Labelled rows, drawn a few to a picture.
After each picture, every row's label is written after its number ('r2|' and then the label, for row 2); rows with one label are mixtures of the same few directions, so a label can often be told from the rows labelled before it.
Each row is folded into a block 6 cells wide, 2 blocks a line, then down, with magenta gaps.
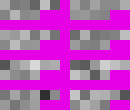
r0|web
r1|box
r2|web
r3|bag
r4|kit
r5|kit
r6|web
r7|bag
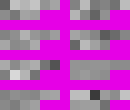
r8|kit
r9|bag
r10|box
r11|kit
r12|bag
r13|bag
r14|bag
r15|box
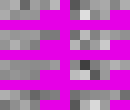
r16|box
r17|kit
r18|bag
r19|box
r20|box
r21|kit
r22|kit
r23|bag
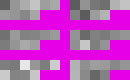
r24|kit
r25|bag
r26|bag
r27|kit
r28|box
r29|bag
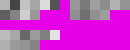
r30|bag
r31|bag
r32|box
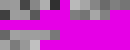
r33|box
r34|kit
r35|box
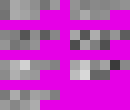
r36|kit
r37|kit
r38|web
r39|box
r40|web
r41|bag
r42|box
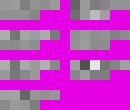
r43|box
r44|bag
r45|bag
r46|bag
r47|bag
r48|box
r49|box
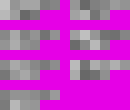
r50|bag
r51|kit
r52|bag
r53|kit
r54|kit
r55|bag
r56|kit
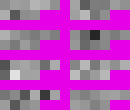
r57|kit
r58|kit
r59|kit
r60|web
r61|kit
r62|box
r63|web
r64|kit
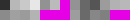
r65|kit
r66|web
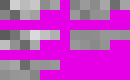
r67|kit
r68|web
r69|kit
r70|kit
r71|box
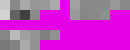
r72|bag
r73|kit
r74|kit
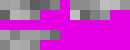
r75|kit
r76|kit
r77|bag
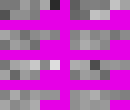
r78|box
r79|bag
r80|box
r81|bag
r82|web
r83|box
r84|box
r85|web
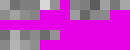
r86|web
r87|web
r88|bag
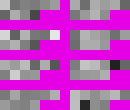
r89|box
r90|bag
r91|box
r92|kit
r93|web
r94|web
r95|bag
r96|kit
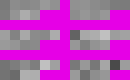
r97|bag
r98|web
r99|box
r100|kit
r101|bag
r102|web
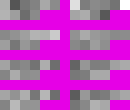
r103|kit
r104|box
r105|web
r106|kit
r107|web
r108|bag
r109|web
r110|bag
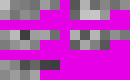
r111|kit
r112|bag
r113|box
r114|box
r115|web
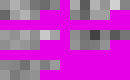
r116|kit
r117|bag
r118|web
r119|web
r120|web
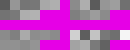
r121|bag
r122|box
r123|box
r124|box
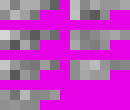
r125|bag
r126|bag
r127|kit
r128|kit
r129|kit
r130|web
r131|box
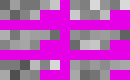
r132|bag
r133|box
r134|bag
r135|bag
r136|web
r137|bag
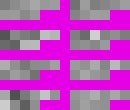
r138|kit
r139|bag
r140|bag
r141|box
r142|box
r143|web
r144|kit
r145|web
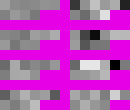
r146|box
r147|box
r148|web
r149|web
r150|bag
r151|web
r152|box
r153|web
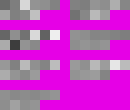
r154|box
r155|bag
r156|web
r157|web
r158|box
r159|web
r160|kit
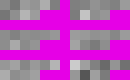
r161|bag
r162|kit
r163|kit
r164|bag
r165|box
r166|kit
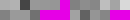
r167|box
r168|web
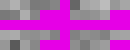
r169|kit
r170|kit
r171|kit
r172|bag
